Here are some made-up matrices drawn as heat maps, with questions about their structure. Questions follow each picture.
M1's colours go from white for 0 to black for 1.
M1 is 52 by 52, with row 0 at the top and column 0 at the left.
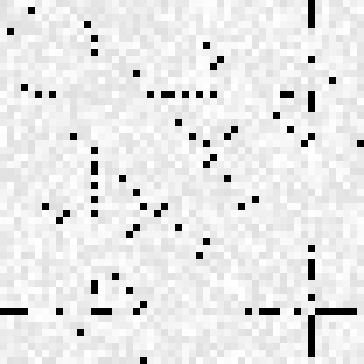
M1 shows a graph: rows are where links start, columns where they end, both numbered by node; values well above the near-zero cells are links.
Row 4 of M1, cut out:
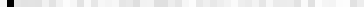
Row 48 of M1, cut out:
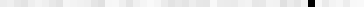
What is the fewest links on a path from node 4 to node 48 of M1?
3
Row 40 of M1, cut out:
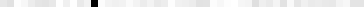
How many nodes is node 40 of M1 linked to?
1
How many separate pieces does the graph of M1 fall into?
1
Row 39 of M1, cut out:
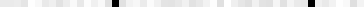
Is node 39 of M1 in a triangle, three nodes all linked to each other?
no
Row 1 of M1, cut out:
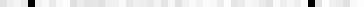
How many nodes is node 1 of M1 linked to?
2
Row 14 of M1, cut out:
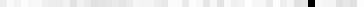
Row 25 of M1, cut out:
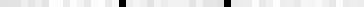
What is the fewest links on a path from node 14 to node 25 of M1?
4
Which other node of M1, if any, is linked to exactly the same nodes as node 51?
node 43
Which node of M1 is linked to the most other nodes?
node 44
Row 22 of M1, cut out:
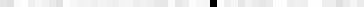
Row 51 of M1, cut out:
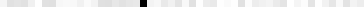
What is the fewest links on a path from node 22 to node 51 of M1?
6
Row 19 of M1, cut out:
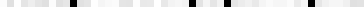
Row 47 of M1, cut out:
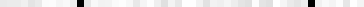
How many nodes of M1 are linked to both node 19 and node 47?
1
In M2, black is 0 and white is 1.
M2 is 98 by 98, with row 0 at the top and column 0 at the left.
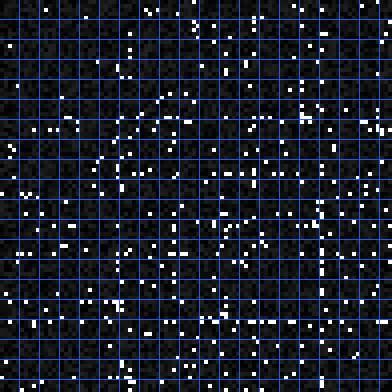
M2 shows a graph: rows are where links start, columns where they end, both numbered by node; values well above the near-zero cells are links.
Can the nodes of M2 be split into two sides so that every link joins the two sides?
no
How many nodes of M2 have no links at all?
0
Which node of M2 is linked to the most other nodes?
node 80
